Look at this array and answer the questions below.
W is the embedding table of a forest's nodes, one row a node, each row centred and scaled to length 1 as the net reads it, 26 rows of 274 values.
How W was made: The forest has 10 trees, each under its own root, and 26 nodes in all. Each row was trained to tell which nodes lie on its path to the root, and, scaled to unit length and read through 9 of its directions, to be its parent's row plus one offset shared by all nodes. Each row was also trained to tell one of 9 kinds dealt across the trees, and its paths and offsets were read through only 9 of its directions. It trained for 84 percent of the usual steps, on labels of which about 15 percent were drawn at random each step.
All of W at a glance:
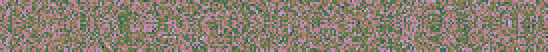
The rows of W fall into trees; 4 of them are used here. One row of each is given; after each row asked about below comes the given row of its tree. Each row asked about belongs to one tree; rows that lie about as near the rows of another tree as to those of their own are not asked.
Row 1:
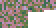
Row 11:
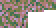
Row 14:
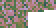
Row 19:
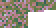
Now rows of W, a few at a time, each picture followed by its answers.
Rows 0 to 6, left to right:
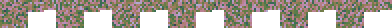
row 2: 11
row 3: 14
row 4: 14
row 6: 11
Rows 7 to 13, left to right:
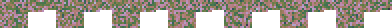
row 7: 19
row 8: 1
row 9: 19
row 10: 14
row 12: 14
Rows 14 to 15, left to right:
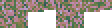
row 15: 19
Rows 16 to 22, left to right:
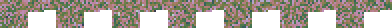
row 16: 11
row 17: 1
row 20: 19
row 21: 1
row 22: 11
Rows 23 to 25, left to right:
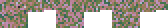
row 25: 11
